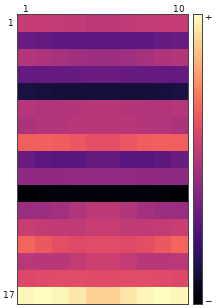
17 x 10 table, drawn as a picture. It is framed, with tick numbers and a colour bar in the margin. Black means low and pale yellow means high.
Calmest part: bottom middle. Mirror symmetry: left to right. Grain: streaks across.
